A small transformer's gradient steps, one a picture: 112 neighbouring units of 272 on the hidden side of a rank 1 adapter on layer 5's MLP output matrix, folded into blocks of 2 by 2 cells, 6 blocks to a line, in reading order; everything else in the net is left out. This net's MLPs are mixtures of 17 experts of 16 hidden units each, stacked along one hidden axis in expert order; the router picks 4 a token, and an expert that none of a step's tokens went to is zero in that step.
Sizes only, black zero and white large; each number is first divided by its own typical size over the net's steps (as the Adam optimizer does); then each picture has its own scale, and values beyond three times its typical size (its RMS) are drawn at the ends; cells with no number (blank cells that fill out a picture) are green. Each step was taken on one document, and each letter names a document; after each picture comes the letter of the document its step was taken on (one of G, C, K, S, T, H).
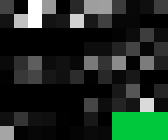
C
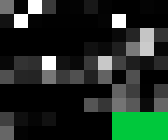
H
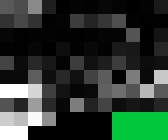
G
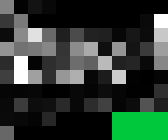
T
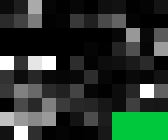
G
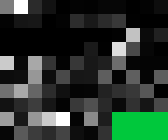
G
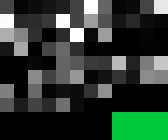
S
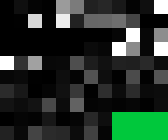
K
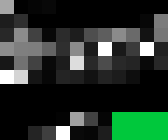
T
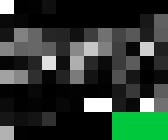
T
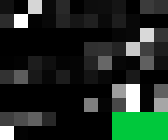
H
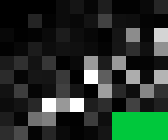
K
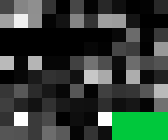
G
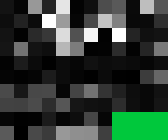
S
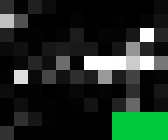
H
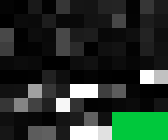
S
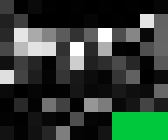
T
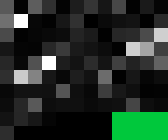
H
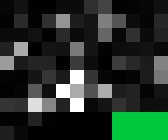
S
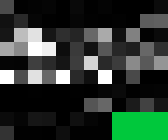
T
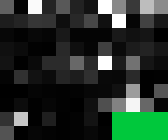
C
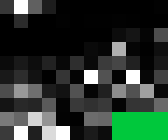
G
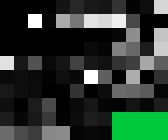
K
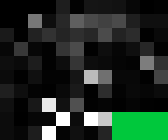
K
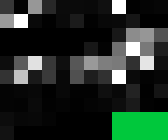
H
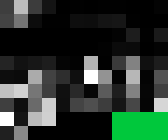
G
